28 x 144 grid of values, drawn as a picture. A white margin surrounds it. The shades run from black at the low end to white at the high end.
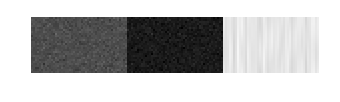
It is made of 1 by 3 panels. Panel 1,1: low, fine-grained, faint in contrast. Panel 1,2: very low, fine-grained, faint in contrast. Panel 1,3: very high, streaked downward, faint in contrast.
